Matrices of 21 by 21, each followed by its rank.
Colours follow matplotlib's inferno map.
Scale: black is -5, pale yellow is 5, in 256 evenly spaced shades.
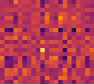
three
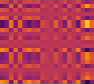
one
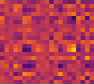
three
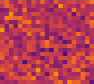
full rank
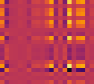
one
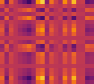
one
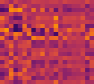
three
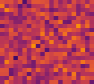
full rank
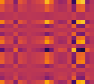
one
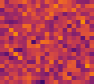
full rank
